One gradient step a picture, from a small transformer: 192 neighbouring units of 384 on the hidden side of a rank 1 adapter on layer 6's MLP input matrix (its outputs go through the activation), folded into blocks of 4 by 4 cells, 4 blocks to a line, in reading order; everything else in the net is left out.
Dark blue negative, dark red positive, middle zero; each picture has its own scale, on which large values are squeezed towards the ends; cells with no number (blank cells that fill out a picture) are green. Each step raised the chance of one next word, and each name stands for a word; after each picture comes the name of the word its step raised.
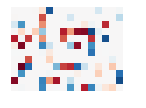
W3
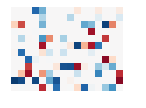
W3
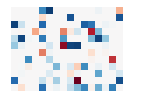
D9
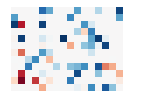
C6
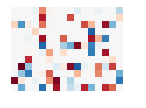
W3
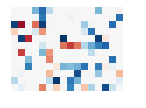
C6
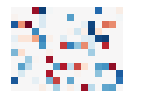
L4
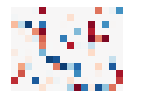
L4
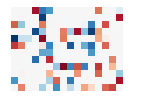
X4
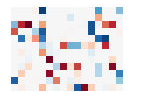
L4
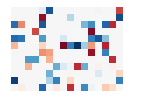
D9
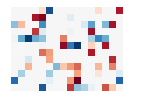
D9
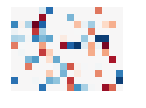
D9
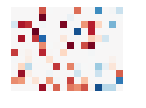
X4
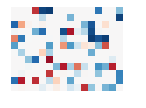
L4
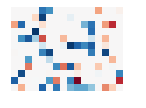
X4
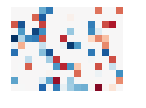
X4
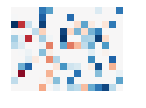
C6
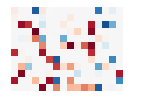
X4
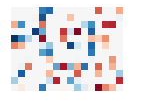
X4
